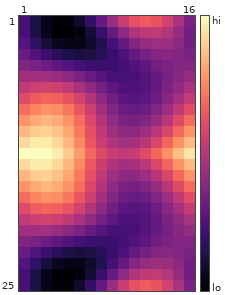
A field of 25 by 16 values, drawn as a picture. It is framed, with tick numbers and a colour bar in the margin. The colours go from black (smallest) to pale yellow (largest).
The middle right is the roughest part. It is mirror symmetric from top to bottom. No regular stripes run through it. The ninth with the highest average is the middle left. No overall slope runs across the table.
